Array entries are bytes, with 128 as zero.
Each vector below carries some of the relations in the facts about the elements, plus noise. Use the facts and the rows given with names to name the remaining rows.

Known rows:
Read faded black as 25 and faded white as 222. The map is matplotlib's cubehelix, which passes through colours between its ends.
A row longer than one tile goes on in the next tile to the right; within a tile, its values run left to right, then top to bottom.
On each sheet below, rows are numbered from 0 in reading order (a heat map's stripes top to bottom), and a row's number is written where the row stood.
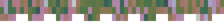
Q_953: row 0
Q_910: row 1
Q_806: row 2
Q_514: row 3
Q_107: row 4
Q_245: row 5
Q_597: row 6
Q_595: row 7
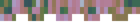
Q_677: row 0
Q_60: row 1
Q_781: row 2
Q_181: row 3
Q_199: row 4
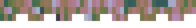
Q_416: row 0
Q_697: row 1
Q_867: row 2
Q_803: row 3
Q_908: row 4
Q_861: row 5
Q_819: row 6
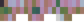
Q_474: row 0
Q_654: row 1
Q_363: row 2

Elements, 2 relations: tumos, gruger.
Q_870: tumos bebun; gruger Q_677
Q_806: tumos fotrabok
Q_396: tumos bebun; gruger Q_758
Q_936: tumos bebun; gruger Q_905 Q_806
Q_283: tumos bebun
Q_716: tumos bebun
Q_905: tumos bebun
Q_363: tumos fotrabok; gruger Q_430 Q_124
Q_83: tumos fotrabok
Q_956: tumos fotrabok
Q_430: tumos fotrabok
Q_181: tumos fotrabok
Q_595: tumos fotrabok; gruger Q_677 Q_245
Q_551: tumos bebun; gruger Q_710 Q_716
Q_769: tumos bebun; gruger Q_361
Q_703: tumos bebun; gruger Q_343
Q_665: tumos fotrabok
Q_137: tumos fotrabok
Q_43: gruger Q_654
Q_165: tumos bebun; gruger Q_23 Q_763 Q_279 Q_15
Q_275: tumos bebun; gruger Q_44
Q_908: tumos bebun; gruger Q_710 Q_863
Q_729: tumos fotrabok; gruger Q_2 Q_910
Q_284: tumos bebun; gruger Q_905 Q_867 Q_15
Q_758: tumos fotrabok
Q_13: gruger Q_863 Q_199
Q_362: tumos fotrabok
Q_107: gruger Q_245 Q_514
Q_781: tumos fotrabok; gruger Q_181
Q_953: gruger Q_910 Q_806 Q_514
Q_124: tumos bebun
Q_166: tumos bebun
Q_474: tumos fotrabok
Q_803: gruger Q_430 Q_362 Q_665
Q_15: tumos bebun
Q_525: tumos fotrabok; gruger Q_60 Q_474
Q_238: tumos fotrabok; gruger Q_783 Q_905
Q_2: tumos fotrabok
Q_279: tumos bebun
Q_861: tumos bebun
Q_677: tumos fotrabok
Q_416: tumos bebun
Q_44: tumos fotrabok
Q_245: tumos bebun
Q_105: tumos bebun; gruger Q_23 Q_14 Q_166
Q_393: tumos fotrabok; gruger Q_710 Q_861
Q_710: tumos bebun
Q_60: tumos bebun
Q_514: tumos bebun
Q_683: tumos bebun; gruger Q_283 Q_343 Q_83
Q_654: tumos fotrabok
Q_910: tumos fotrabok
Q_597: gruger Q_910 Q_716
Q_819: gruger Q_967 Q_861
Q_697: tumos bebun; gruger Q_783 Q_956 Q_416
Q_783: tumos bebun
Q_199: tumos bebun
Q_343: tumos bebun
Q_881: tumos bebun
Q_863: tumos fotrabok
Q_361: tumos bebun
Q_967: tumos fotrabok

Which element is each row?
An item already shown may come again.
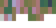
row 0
Q_595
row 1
Q_716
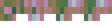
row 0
Q_936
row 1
Q_393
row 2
Q_956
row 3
Q_956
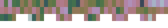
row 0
Q_166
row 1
Q_870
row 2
Q_551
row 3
Q_361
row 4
Q_137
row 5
Q_525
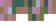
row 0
Q_908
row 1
Q_60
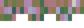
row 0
Q_284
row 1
Q_703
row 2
Q_83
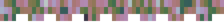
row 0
Q_683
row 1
Q_238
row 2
Q_654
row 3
Q_867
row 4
Q_2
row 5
Q_729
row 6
Q_908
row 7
Q_683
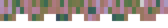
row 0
Q_105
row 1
Q_881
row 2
Q_15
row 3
Q_654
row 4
Q_279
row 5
Q_43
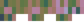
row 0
Q_905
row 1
Q_881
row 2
Q_165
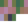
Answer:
Q_124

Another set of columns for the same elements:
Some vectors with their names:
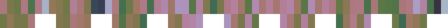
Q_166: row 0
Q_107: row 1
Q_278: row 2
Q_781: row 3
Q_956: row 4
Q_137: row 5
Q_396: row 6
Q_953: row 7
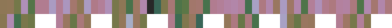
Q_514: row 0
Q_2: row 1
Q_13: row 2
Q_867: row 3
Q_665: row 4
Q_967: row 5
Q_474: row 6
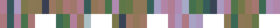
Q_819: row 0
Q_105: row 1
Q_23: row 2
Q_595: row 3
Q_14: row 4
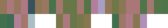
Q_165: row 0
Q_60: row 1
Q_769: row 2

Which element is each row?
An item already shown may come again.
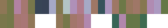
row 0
Q_107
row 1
Q_729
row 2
Q_124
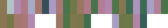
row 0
Q_729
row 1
Q_278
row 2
Q_905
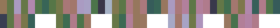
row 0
Q_803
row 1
Q_597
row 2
Q_43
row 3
Q_393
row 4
Q_284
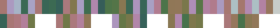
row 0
Q_363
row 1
Q_936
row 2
Q_905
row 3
Q_514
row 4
Q_910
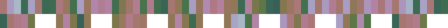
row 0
Q_363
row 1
Q_716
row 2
Q_697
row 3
Q_716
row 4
Q_908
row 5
Q_83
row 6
Q_806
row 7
Q_363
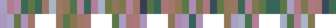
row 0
Q_677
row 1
Q_15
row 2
Q_870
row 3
Q_551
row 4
Q_908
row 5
Q_238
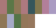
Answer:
Q_245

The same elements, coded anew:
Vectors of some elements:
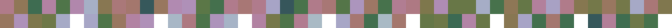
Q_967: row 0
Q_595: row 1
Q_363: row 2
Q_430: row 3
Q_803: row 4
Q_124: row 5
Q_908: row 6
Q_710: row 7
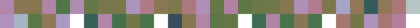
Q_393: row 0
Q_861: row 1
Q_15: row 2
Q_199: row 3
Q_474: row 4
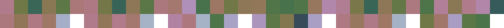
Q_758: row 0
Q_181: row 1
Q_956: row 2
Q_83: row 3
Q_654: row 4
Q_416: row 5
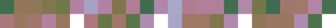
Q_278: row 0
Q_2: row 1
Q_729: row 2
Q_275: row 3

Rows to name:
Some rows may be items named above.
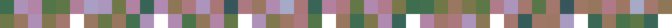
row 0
Q_867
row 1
Q_910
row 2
Q_107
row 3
Q_953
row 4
Q_870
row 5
Q_43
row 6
Q_677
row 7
Q_716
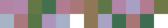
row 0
Q_363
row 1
Q_908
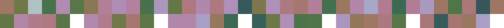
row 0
Q_165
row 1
Q_597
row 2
Q_697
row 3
Q_905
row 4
Q_953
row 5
Q_677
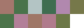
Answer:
Q_105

